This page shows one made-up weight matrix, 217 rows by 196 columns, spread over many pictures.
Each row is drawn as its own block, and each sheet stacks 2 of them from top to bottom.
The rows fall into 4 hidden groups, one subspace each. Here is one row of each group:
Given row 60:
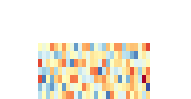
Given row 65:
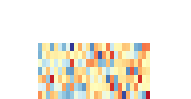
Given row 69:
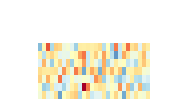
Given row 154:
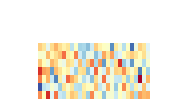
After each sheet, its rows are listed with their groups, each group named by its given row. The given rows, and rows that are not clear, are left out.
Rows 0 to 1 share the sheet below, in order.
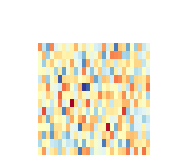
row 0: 69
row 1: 60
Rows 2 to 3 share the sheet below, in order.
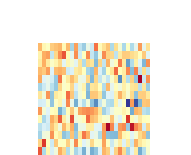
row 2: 154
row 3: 154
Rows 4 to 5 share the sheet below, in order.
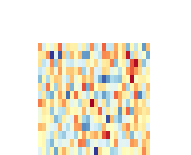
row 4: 154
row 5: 65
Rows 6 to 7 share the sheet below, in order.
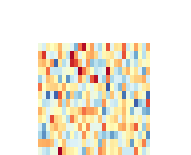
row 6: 154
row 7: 154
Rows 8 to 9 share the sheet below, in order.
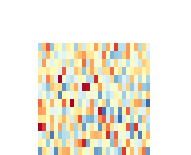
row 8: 69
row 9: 65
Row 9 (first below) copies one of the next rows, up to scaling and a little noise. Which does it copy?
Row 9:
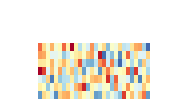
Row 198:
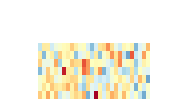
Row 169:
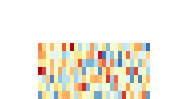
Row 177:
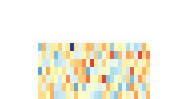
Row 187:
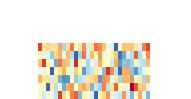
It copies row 169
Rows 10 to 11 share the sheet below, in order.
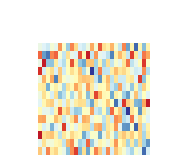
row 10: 60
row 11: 65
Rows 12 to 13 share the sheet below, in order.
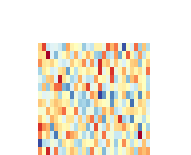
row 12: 69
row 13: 154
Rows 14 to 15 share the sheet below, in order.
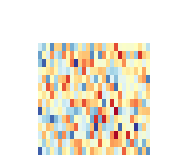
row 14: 65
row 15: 154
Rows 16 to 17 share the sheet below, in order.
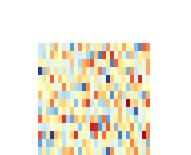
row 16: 65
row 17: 60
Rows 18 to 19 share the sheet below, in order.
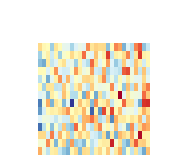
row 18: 65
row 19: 65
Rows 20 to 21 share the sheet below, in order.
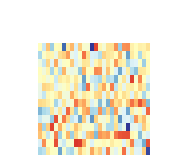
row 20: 65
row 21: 154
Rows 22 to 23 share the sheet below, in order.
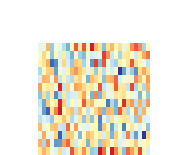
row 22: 154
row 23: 69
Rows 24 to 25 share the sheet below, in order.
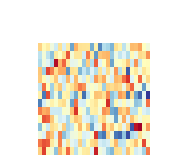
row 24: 154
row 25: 154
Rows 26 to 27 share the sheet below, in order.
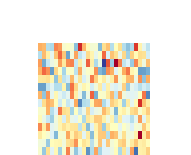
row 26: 154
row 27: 154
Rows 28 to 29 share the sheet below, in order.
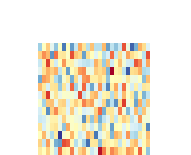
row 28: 60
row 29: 69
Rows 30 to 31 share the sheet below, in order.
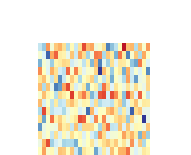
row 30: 69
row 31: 60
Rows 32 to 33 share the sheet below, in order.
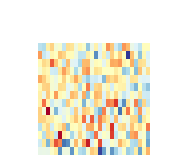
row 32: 65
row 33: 69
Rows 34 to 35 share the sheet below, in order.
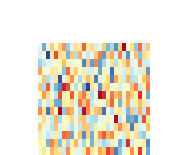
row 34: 69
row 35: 154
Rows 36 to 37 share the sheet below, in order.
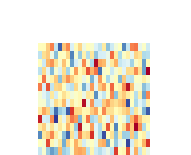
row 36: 60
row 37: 154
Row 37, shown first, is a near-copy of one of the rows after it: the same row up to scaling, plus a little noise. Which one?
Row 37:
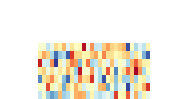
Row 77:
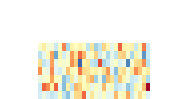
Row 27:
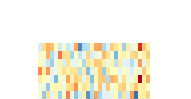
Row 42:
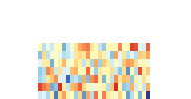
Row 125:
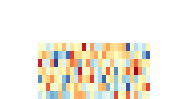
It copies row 125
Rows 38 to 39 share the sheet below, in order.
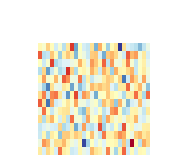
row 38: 154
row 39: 69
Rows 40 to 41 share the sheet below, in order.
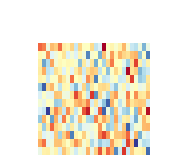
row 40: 154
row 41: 154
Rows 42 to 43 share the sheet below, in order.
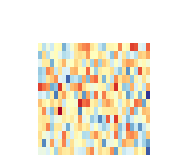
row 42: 154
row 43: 154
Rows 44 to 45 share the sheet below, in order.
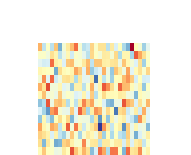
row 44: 60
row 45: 69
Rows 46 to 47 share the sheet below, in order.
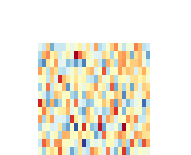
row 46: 65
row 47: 69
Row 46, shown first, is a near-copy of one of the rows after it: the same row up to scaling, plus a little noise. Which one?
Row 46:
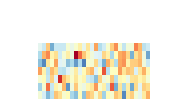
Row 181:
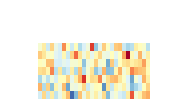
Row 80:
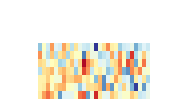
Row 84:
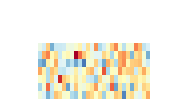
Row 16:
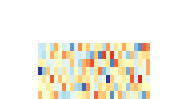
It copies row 84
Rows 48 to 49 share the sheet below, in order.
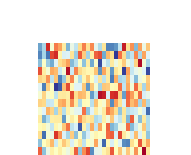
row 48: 69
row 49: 60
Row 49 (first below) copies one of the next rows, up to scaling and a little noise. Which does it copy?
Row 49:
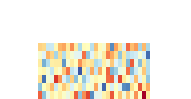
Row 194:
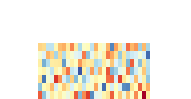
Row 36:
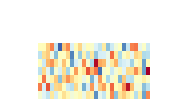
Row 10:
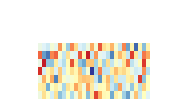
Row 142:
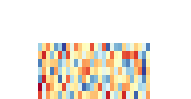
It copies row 194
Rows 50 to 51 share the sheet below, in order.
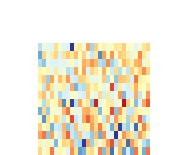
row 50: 65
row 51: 65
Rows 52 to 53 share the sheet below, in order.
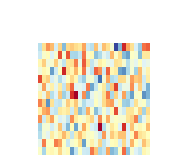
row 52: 65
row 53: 69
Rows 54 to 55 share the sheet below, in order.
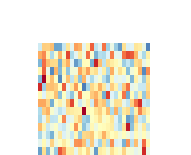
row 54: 60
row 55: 65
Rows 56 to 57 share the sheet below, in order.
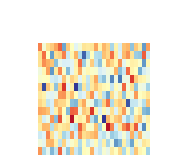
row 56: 154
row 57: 154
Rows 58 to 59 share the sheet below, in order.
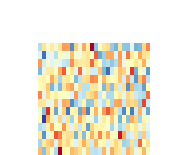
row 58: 65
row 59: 60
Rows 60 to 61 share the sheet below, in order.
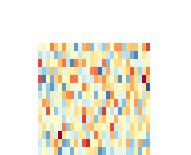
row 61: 69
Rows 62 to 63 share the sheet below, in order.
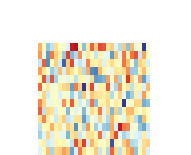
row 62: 60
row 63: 65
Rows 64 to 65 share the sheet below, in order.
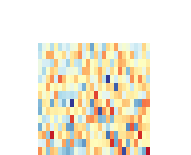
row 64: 65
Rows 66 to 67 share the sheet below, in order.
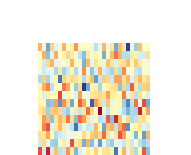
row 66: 69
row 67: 154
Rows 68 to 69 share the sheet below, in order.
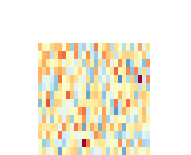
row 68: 154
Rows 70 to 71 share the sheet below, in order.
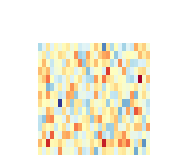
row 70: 154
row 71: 60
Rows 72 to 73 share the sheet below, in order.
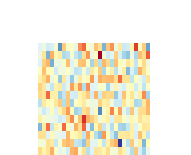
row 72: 154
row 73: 65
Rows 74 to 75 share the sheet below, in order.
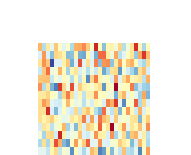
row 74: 154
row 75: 69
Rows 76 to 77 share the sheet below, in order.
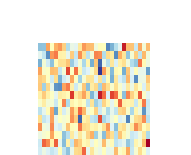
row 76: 69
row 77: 154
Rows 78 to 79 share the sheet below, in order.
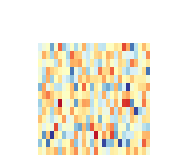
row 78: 60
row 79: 60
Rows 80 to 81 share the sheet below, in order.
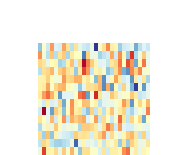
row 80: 65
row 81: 60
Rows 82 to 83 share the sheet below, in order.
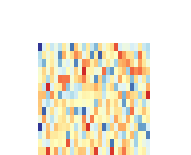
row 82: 65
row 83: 65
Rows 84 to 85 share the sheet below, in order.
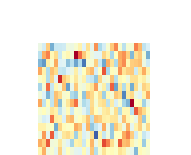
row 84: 65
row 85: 60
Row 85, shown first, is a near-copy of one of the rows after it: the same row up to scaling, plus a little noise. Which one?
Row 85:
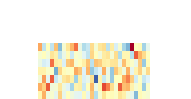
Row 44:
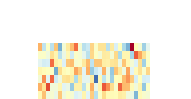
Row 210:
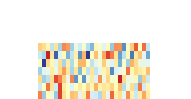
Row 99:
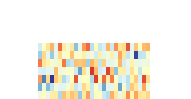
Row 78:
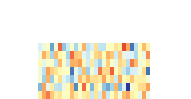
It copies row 44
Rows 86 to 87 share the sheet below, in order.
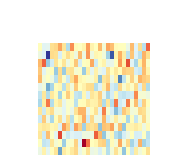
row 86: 60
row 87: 69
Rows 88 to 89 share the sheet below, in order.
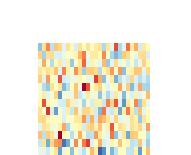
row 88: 69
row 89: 69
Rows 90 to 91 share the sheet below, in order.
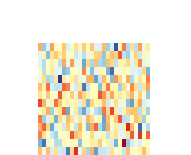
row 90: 69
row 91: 154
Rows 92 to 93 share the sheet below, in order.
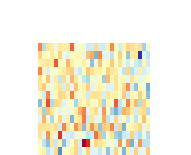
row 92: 65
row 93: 69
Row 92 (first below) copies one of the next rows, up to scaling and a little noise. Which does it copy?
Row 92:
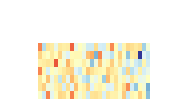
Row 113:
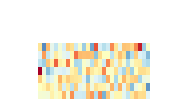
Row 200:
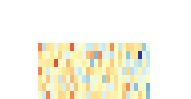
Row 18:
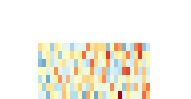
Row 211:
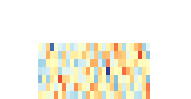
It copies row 200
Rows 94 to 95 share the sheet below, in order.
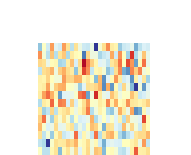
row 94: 65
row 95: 60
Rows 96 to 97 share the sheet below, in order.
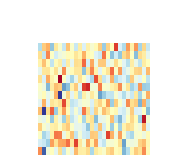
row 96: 69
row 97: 60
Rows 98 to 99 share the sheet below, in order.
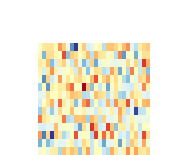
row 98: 60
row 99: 60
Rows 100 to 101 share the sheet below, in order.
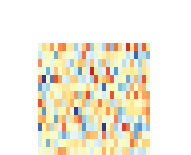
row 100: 60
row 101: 65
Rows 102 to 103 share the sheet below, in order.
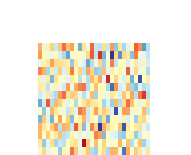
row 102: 65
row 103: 69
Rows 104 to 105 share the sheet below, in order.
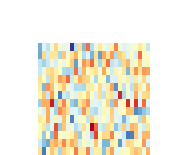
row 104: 65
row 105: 60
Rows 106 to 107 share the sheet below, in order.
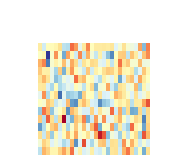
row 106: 60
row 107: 60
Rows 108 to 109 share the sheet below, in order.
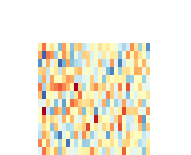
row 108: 60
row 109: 60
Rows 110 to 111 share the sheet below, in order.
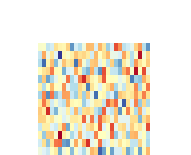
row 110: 65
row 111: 69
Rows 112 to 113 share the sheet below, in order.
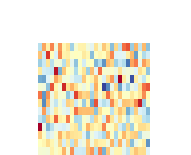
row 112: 60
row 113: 65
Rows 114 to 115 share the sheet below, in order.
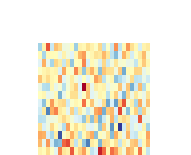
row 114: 69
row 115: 69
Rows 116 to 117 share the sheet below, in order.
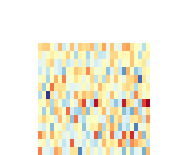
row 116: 154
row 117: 65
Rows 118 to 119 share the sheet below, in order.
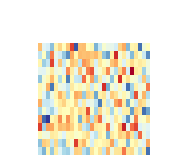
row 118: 154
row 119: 154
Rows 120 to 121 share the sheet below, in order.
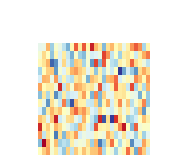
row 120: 154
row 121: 154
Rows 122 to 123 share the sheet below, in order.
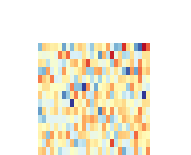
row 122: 65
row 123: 65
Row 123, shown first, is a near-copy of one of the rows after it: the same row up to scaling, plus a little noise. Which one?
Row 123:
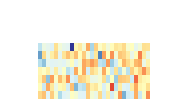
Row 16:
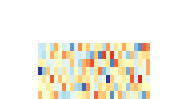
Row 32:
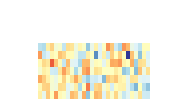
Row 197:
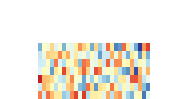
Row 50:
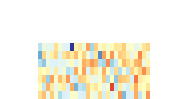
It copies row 50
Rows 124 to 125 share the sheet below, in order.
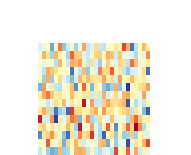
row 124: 60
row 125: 154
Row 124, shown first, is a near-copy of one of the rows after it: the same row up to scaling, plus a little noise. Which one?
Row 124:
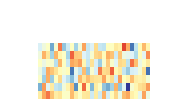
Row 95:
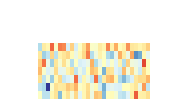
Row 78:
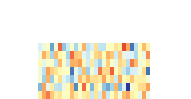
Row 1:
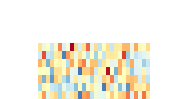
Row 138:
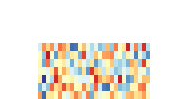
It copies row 78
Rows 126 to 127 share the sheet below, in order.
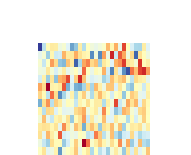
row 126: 65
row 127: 69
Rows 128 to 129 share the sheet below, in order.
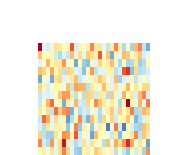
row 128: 65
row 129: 154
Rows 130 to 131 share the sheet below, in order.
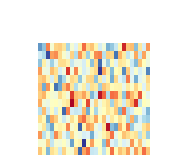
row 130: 69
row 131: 60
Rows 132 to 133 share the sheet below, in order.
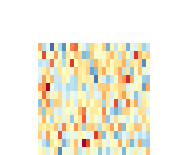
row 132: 60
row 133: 69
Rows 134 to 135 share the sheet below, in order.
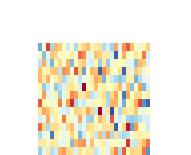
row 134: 69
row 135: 65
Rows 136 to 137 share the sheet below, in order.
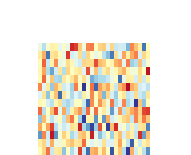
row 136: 60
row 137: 60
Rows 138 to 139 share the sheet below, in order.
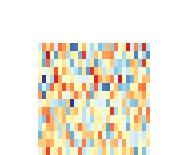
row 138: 60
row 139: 60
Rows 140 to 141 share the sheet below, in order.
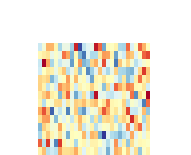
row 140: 154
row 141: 154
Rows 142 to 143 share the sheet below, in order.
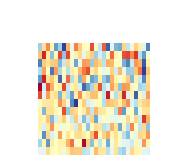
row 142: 60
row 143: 60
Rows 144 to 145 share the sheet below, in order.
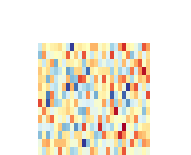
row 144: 65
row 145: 69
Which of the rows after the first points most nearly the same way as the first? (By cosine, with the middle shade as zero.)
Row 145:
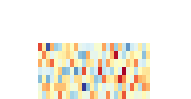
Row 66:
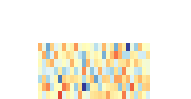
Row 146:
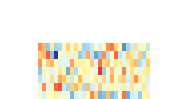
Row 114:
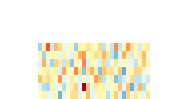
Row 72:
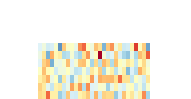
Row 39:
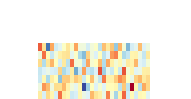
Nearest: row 39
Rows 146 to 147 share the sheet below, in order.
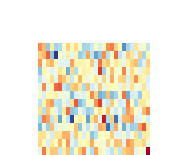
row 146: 69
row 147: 154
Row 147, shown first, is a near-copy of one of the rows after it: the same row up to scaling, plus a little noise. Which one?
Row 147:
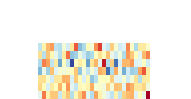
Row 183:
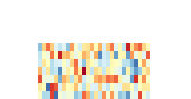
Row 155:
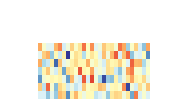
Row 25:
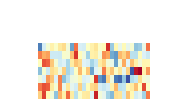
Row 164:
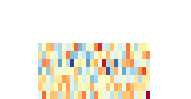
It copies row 164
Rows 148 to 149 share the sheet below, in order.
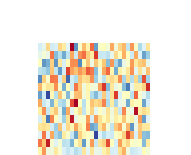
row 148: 154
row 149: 60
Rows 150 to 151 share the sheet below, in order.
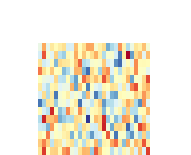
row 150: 65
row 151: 154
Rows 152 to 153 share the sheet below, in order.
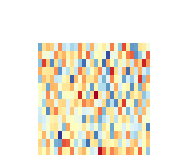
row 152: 60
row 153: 69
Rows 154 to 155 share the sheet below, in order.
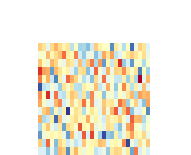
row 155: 154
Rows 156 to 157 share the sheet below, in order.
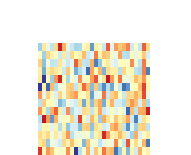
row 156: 60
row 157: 154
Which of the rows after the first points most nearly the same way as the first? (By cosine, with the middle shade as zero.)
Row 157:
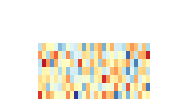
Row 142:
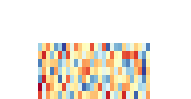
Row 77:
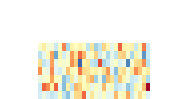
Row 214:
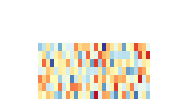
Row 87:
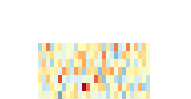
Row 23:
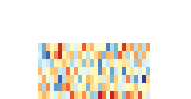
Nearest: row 214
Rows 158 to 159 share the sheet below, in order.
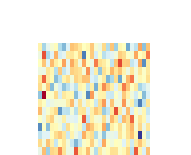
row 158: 60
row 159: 154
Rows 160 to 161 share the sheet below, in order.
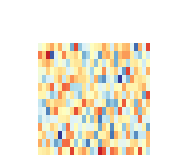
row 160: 154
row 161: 69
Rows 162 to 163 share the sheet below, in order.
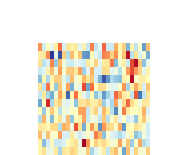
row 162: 154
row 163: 69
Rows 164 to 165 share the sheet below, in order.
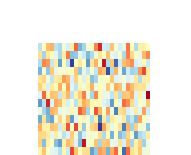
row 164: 154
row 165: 69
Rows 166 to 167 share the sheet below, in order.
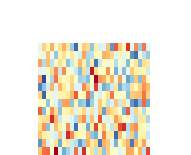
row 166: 60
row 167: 154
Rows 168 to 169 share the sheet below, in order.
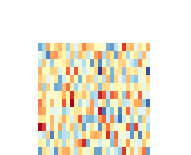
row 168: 69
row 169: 65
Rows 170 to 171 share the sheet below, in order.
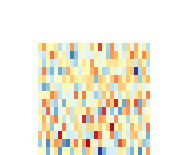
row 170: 154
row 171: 69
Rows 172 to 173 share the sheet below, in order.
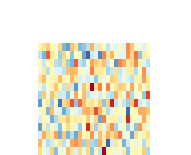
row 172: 154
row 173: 154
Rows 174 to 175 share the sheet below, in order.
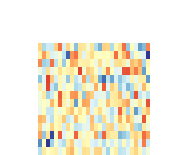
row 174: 154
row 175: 60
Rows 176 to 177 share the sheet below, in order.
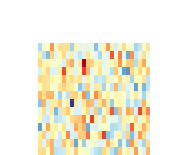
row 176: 65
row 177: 65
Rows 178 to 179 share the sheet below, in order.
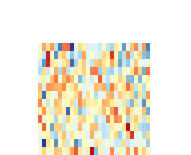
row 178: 60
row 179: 154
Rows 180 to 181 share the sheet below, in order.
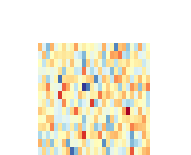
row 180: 69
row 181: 65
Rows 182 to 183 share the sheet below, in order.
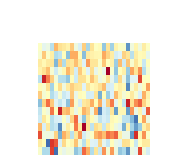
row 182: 154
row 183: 154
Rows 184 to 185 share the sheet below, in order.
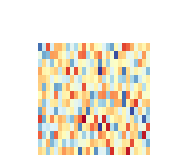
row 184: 69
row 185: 60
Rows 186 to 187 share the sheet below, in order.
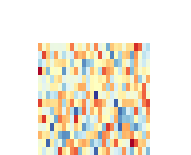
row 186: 65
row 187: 65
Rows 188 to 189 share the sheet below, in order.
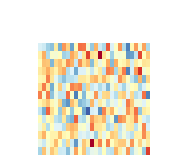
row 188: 154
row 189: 154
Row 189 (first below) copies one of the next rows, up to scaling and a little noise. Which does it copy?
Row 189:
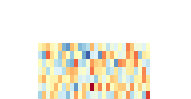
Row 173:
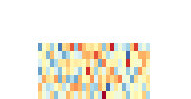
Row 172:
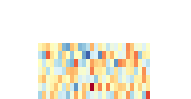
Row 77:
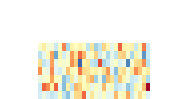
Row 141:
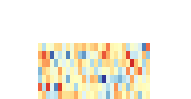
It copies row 172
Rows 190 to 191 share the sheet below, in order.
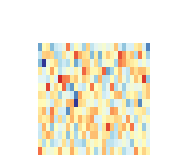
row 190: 65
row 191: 154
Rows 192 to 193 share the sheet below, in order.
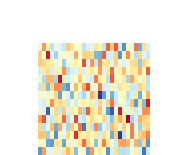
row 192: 69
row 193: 60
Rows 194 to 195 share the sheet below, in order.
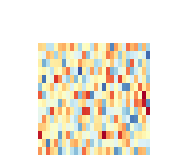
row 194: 60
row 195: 154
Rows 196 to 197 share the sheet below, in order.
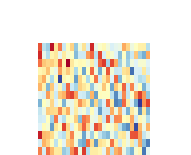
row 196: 65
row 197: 65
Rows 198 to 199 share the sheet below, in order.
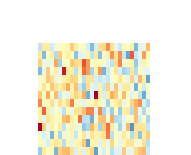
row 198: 65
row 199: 65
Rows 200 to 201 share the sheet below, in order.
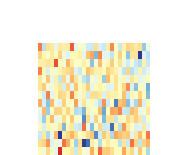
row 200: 65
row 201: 69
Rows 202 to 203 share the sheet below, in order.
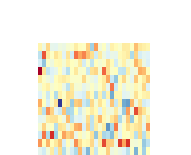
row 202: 65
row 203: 60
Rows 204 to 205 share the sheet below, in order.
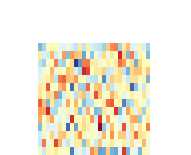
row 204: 65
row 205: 69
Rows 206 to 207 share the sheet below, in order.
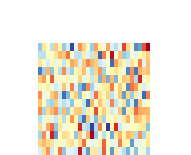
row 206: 65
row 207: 60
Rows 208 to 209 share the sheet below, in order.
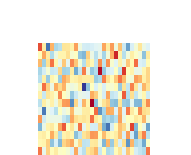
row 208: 69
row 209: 65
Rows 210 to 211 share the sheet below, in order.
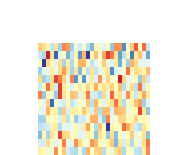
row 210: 60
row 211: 65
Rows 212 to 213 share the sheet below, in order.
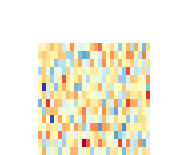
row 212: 154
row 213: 69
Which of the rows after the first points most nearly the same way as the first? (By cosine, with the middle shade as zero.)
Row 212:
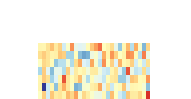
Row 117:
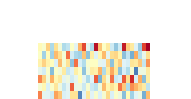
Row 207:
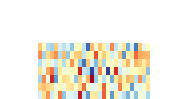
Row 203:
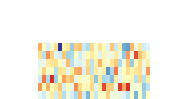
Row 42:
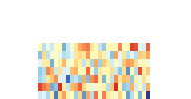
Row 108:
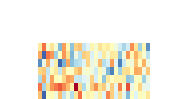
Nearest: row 117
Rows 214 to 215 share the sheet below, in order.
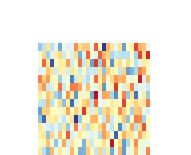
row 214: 154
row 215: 65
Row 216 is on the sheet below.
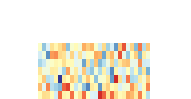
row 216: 69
